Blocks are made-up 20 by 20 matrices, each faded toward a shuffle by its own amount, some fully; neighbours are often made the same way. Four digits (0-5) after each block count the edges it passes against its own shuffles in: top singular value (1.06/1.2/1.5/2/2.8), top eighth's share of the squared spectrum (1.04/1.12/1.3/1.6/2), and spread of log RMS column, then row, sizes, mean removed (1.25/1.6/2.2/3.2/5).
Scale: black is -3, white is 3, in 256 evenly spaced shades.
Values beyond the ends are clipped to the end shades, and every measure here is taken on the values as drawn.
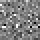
2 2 0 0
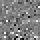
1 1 0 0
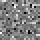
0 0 0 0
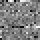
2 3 0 2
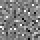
0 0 1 0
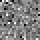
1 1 0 1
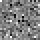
0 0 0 0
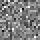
0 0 0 0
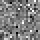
1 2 0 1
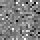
0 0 0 0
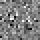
1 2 0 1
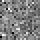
0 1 0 0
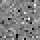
0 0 0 1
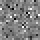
0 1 0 0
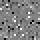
0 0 0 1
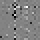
3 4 1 0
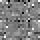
3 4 1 1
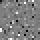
1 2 1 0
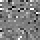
3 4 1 2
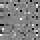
3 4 1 1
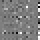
3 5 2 0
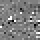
2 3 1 1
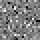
1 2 0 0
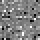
2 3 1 1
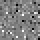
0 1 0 0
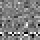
3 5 0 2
